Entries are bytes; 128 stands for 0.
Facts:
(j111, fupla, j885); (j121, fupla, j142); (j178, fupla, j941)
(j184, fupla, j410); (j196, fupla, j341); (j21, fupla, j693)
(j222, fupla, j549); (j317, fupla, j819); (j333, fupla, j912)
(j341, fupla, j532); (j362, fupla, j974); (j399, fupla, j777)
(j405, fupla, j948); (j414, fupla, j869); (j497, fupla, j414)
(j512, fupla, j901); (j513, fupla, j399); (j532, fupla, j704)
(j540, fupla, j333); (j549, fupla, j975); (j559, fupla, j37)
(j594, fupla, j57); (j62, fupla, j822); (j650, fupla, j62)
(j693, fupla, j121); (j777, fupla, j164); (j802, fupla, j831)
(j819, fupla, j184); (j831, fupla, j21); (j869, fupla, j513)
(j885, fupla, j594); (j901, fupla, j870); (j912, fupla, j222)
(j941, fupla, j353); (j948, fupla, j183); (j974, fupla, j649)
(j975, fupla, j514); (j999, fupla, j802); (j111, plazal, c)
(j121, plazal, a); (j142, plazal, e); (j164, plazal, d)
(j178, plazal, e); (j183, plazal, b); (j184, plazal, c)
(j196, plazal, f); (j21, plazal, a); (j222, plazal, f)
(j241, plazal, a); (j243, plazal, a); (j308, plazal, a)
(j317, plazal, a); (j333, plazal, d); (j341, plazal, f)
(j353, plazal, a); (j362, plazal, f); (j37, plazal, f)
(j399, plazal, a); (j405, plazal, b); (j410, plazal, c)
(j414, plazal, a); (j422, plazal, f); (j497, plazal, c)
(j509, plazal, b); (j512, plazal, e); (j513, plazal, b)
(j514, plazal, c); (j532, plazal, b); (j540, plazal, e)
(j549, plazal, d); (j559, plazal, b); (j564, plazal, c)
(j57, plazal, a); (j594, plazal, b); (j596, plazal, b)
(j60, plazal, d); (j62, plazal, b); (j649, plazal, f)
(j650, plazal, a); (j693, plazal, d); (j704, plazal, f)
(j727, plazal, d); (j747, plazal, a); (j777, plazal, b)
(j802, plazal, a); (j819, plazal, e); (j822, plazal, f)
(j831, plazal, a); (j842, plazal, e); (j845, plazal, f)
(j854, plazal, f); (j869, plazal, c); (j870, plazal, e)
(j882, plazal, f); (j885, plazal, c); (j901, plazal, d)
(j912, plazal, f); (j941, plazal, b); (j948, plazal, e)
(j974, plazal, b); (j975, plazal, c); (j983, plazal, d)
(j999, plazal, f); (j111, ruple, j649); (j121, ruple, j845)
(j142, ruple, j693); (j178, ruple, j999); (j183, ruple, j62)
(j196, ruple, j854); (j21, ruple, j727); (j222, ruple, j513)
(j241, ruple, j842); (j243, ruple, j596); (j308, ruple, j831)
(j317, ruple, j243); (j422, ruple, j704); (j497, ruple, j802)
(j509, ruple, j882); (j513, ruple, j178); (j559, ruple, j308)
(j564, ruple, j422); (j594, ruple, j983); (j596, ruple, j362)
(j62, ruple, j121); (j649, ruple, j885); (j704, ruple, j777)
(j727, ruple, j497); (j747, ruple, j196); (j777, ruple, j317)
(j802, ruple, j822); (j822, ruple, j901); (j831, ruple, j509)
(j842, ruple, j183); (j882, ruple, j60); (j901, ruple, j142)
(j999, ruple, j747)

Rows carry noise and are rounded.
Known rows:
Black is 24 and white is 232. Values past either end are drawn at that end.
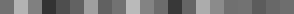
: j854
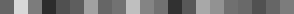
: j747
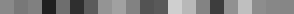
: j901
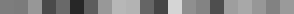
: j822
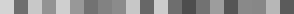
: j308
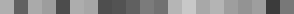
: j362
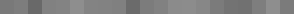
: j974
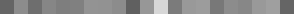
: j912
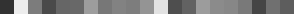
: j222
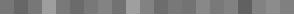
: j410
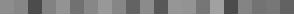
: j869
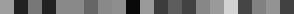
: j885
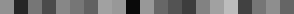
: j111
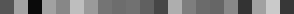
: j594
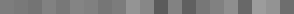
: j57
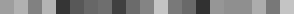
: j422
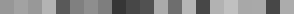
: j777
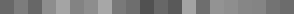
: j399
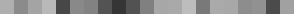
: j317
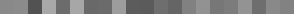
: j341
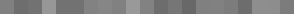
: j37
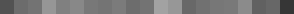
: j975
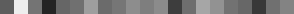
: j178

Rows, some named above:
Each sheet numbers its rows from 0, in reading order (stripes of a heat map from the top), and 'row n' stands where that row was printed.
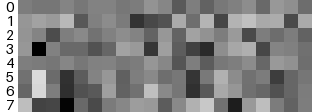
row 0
j57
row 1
j777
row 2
j414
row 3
j649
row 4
j57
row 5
j196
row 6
j747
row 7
j693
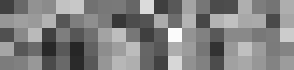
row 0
j62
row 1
j777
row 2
j802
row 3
j142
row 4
j822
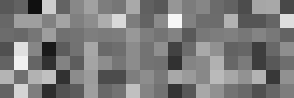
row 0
j983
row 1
j21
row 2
j514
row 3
j999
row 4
j513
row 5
j243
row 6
j747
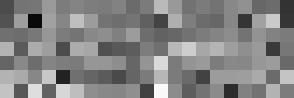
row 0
j549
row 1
j594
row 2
j164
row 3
j362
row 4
j912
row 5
j704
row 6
j831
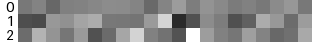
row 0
j540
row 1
j845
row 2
j497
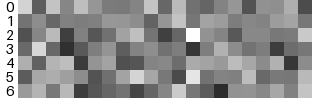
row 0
j60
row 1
j333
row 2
j802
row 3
j196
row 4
j596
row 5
j727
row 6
j564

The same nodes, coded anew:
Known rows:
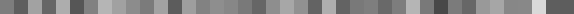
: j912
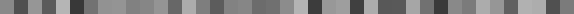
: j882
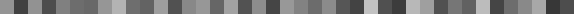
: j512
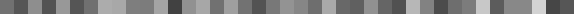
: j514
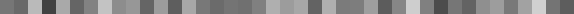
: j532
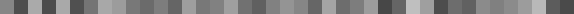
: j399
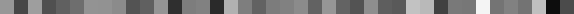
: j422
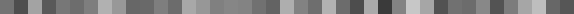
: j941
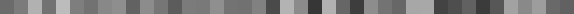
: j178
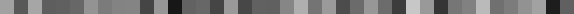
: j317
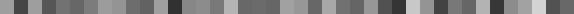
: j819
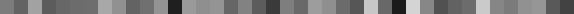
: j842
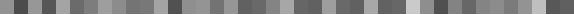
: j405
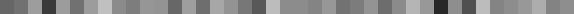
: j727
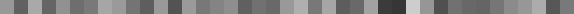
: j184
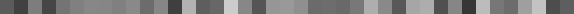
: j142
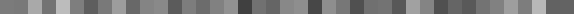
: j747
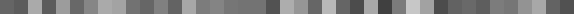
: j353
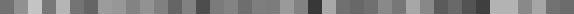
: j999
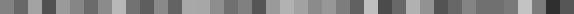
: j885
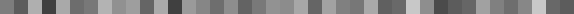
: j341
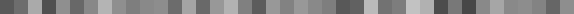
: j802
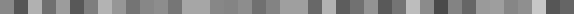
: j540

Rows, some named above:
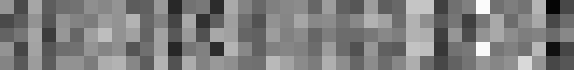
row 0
j422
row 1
j693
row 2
j21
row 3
j422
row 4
j649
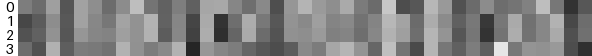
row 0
j885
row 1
j693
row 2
j693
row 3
j845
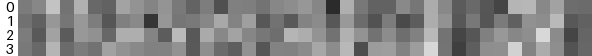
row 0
j999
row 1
j854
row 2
j649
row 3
j362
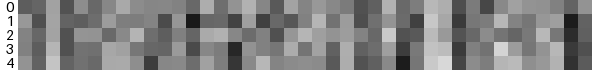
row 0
j802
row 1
j317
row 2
j885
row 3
j704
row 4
j564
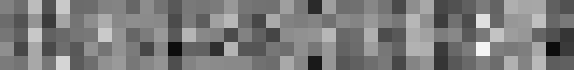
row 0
j513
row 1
j497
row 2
j121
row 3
j777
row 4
j222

